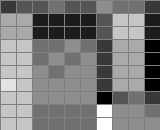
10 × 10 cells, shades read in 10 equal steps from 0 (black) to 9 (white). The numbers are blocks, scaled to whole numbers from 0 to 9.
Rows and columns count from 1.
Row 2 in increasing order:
1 1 1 1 1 3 6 6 7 7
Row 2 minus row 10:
-1 -1 -3 -3 -3 -3 -6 2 2 -4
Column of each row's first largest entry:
7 8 8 1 1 1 1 1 7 7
